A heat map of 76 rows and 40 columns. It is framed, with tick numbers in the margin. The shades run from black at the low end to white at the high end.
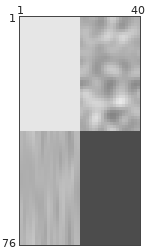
The table splits into 2 rows of 2 panels. Panel 1,1: very high, flat. Panel 1,2: high, blotchy. Panel 2,1: high, streaked downward, faint in contrast. Panel 2,2: low, flat.
